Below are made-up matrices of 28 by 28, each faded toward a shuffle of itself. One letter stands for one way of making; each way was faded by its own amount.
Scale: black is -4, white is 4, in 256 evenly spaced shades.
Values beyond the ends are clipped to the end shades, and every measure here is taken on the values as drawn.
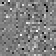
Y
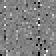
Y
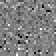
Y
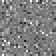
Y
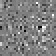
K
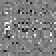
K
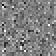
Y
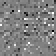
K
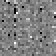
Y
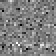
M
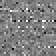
M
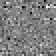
M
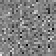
Y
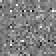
M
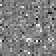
M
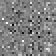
Y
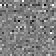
M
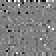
K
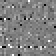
M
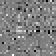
K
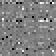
K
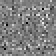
M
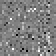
Y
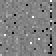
Y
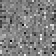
Y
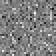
Y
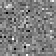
Y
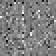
Y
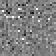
M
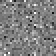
M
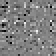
K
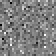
Y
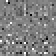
K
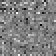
M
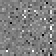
Y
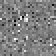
M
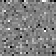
M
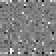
K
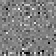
K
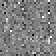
Y
